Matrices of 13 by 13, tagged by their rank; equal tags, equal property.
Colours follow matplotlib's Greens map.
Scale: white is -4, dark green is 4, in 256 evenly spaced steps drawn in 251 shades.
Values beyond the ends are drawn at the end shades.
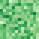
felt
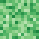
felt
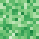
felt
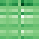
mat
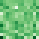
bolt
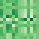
bolt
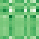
mat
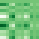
mat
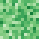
felt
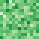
felt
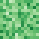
felt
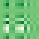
mat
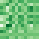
bolt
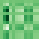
mat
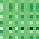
mat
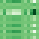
mat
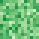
felt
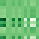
mat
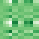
mat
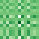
mat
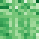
bolt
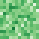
felt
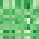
bolt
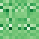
bolt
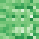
bolt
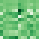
bolt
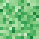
felt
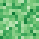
felt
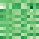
bolt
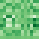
bolt
